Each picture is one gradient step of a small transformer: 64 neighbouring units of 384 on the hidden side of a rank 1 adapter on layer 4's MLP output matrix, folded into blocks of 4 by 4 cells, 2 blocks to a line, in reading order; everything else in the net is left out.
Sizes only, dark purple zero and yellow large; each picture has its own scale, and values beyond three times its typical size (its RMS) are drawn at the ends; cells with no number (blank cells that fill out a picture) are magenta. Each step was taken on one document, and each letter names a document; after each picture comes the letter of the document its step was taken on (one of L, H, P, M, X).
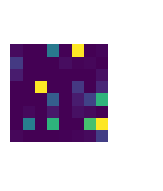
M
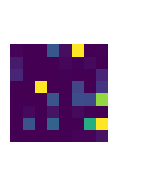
M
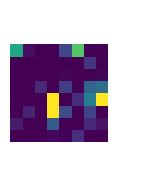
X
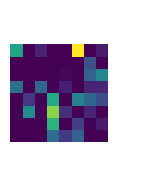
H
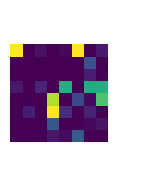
H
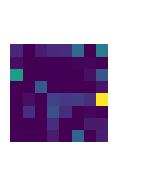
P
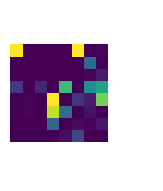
H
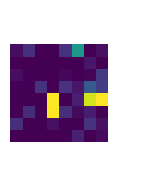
X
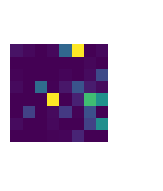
X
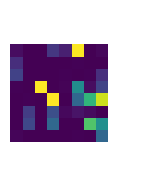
M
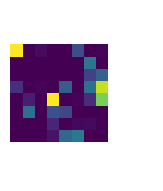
H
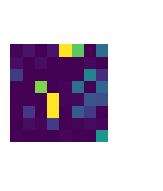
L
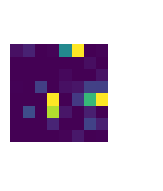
X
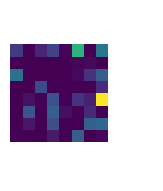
P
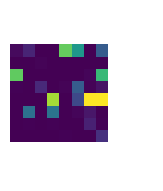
L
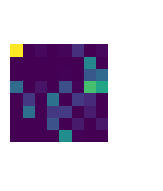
H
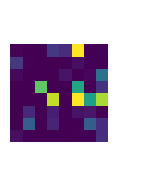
M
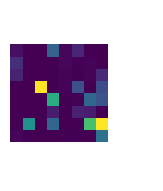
M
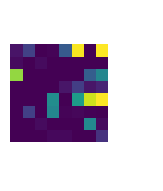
L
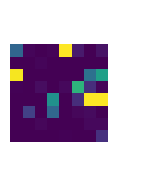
L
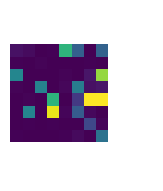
L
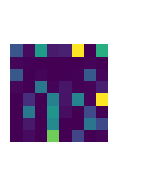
P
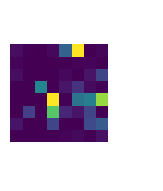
X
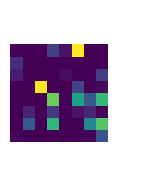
M
